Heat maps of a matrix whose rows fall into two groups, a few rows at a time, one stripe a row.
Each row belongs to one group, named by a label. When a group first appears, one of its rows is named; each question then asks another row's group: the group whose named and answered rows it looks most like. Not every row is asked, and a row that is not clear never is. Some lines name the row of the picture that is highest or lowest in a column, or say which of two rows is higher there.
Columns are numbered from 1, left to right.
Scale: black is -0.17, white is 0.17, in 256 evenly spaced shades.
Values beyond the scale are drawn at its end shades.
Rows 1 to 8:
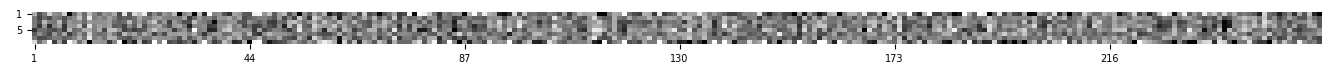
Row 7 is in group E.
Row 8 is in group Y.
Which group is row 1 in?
E
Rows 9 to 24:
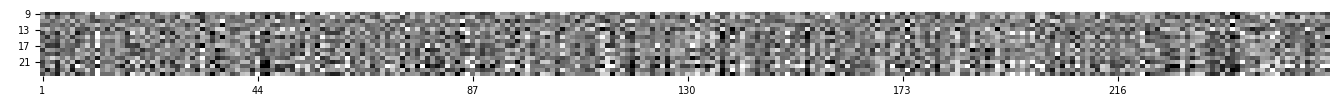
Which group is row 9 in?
E
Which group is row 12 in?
E
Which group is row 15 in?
E
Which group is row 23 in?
E
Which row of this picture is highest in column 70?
22
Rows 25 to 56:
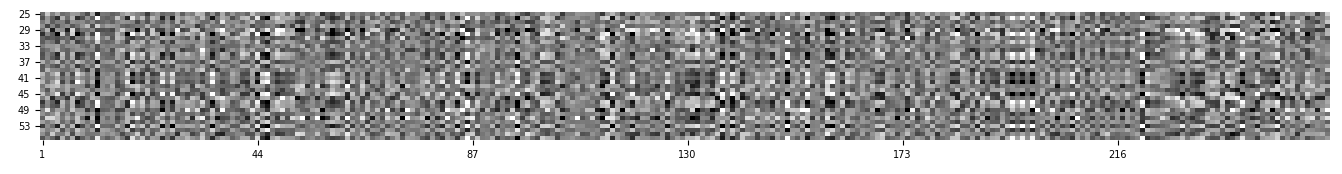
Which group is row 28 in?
E
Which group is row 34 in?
E
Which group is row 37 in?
Y
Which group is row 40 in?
Y
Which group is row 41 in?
Y
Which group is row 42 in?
Y
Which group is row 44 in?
E
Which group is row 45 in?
Y
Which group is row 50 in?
Y
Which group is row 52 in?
Y
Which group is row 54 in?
Y
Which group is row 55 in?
E
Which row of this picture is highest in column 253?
49
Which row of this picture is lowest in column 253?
46
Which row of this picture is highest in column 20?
51
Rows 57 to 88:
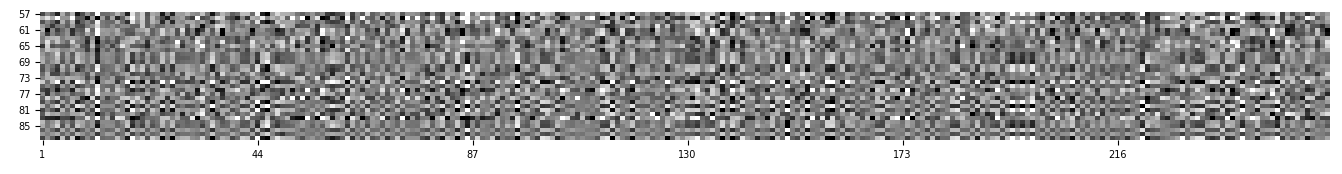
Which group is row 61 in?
E
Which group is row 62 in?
E
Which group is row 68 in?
Y
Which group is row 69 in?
Y
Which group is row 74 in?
Y
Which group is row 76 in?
E
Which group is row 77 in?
E
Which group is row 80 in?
Y
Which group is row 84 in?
Y
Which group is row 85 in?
Y
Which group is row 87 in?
Y
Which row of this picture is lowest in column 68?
61
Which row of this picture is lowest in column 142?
83
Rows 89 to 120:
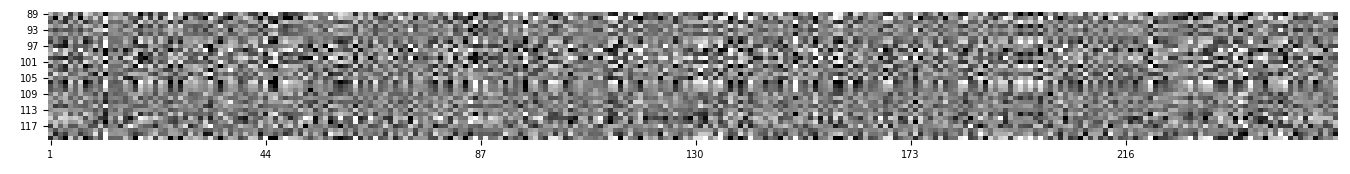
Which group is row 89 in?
Y
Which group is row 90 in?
E
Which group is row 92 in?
Y
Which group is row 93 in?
E
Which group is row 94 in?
Y
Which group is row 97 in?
E
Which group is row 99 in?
Y
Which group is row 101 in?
Y
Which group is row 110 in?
Y
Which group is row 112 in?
E
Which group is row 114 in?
Y
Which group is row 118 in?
E
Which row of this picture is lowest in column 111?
100
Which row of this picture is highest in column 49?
98
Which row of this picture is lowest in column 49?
90
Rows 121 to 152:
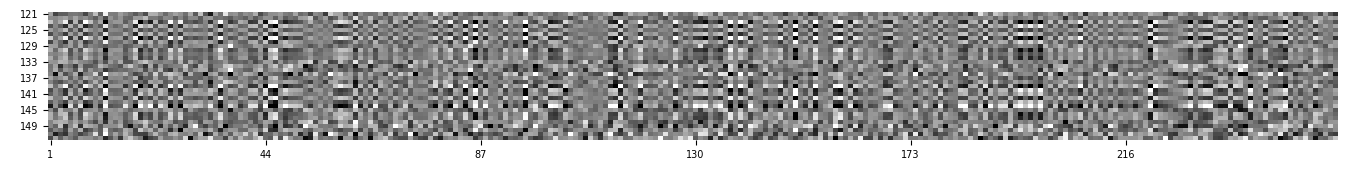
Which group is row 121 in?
E
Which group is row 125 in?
Y
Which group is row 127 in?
Y
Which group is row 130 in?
Y
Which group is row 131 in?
Y
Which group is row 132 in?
Y
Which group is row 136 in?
E
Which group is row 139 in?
Y
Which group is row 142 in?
Y
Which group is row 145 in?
E
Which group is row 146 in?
Y
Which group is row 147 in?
Y
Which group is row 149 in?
E
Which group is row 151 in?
E
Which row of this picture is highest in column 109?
152
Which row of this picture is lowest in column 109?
149
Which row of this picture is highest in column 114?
144
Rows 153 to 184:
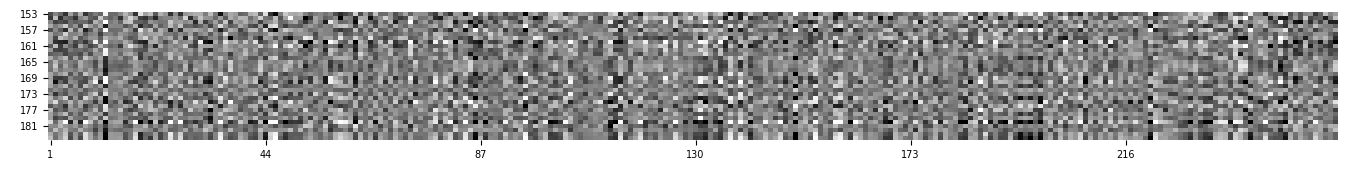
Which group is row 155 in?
E
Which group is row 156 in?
Y
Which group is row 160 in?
E
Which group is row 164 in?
Y
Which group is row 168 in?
Y
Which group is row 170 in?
E
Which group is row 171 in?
Y
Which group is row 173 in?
E
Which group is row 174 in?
Y
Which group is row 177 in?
E
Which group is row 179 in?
E
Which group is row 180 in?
Y
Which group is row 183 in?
Y
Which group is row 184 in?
Y
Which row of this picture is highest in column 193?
180
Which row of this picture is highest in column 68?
154
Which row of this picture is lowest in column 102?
180
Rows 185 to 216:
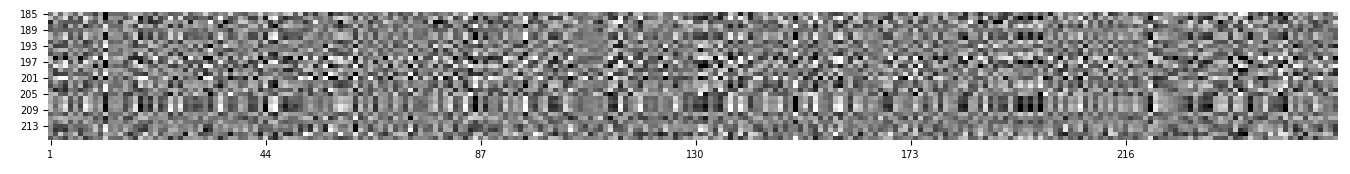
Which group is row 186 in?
Y
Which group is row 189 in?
E
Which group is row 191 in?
Y
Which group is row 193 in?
E
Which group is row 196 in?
E
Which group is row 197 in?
Y
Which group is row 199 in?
E
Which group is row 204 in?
E
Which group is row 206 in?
Y
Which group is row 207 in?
Y
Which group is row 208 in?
Y
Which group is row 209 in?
Y
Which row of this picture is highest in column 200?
205
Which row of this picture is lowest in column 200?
201
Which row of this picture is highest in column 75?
196
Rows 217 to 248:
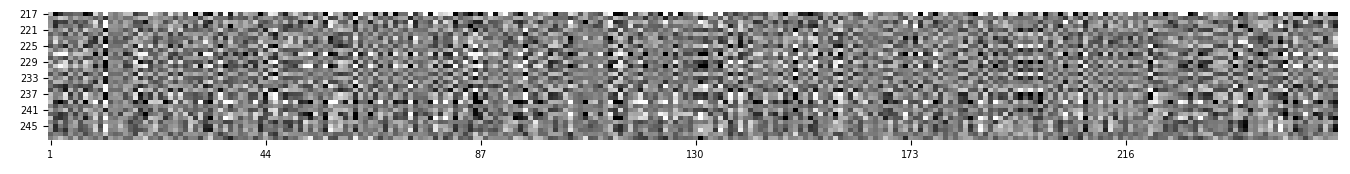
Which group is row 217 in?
E
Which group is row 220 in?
E
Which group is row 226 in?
Y
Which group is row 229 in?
Y
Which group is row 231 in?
Y
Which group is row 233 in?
Y
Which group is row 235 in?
E
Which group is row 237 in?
Y
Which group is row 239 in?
E
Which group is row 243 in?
E
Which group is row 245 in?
E
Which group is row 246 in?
E
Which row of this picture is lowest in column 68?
217
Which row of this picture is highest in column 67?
239
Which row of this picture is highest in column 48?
239
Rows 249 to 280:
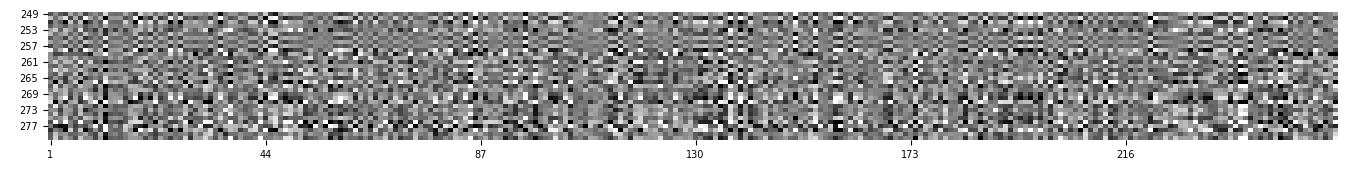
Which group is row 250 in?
Y
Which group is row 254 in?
Y
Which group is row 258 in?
Y
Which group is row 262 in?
E
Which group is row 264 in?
E
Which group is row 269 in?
Y
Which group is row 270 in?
Y
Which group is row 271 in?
E
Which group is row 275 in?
Y
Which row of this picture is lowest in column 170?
277
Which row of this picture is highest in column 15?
271
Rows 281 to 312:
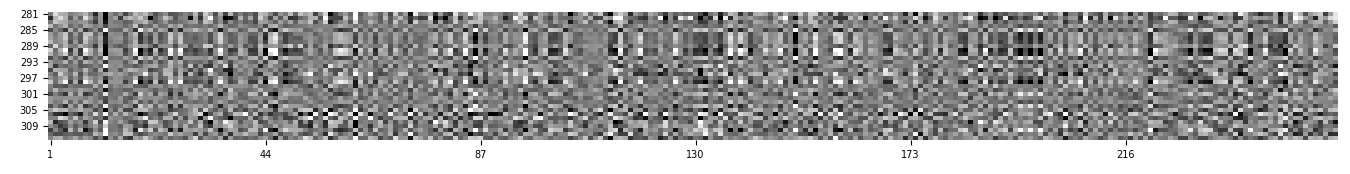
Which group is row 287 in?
Y
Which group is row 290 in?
Y
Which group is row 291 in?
Y
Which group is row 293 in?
Y
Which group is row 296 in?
E
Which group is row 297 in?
Y
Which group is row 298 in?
Y
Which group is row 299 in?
E
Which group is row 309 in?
E
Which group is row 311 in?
E
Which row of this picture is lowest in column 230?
296
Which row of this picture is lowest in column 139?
310
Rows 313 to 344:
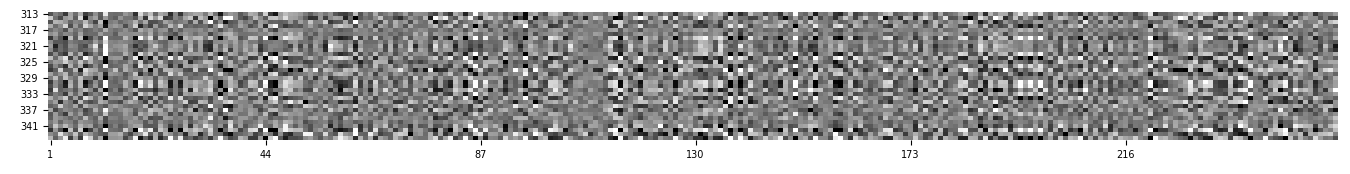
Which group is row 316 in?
Y
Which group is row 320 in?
E
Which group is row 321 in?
E
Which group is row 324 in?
Y
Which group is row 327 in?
E
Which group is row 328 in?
Y
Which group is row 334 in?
Y
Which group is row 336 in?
E
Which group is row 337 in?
E
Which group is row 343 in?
E
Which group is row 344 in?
Y
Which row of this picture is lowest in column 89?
332
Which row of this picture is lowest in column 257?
335
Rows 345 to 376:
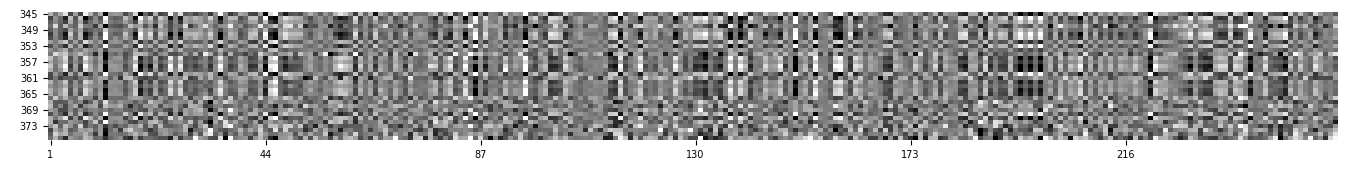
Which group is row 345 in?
Y
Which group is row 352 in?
Y
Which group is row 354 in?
Y
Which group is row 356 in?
Y
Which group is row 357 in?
Y
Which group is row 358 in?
Y
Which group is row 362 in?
Y
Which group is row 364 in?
Y
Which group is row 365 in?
Y
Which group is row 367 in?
E
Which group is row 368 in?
E
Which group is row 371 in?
Y
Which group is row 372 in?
E
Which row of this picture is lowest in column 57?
355
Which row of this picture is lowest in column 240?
368
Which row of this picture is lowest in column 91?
376
